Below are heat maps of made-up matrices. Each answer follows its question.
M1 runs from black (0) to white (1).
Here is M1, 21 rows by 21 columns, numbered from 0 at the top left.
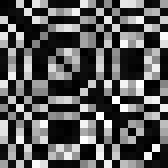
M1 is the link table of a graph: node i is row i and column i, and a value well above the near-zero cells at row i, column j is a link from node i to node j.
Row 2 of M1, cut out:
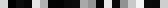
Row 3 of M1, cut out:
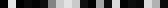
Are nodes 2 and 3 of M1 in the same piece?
no
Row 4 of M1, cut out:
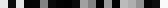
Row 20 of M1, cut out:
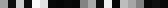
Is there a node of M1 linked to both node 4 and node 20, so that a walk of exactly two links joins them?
yes
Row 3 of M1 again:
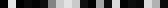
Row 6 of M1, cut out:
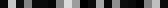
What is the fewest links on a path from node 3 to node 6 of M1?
1
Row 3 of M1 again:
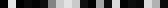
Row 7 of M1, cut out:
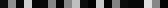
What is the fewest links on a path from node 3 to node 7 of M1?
1
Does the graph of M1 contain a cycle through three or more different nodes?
yes
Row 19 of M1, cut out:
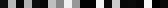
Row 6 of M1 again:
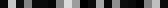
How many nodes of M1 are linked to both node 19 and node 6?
8
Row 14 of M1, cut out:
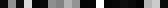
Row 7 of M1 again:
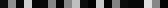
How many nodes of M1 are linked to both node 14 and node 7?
8
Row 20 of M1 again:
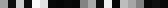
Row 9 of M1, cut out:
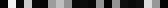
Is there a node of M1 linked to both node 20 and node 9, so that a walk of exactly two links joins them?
no
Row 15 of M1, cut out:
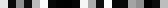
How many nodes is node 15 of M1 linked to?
10
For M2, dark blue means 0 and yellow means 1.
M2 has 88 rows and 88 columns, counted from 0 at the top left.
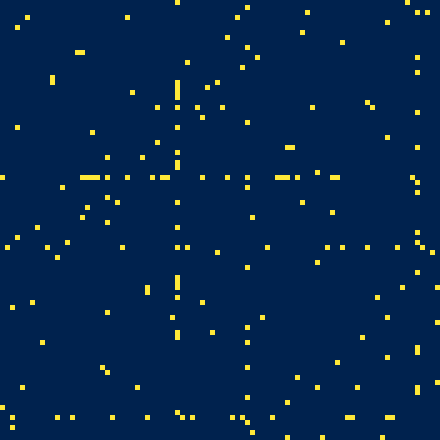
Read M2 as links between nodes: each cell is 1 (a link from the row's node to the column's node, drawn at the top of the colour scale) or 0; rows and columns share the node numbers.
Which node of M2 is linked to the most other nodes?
node 35
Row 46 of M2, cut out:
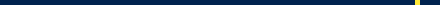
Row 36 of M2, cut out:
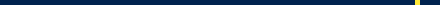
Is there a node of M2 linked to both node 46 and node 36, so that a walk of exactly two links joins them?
yes
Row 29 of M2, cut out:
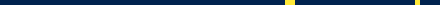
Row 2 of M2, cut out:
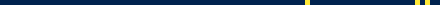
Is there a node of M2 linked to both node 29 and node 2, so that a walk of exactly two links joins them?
yes
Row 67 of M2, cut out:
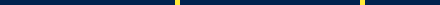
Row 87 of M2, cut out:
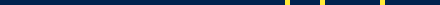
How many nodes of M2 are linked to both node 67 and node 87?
0
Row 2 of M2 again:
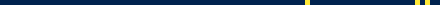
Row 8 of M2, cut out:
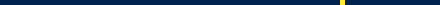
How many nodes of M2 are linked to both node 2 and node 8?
0
